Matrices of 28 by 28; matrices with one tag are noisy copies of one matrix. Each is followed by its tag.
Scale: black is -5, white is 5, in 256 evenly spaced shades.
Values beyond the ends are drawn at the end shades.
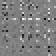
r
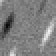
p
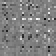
r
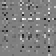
r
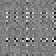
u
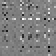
r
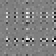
u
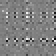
u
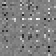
r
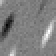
p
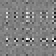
u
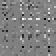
r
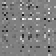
r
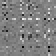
r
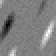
p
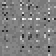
r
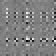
u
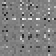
r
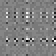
u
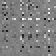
r
